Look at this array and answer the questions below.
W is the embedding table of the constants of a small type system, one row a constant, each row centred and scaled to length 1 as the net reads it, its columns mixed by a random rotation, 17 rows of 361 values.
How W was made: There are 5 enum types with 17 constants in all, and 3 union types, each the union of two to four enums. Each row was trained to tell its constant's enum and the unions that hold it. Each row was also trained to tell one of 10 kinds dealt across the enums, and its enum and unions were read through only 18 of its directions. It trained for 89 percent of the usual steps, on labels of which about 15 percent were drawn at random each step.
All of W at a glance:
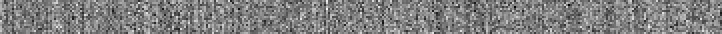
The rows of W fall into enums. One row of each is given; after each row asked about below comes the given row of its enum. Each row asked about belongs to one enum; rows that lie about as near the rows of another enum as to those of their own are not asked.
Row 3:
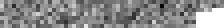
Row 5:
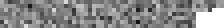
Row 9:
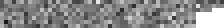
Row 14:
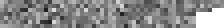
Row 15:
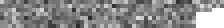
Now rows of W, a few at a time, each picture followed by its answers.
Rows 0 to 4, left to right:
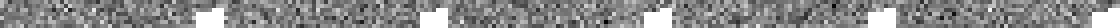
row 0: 3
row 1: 5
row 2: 9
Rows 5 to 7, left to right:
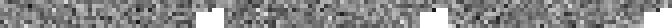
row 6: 14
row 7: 14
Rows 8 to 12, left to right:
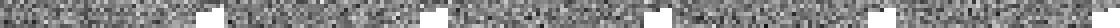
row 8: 9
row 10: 5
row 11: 14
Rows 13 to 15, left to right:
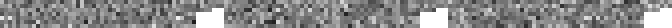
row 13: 3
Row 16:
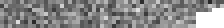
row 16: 9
